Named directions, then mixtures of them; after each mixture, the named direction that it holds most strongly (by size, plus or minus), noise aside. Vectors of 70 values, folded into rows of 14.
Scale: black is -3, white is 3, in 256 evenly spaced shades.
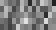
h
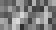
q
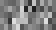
q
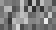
h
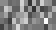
h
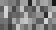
h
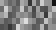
h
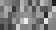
h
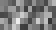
q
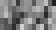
q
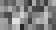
q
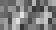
q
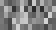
h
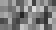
q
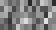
h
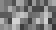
q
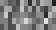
h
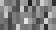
h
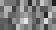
h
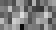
q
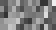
h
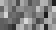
h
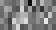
h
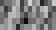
h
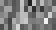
h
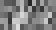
q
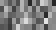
h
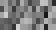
h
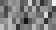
h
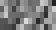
h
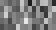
h
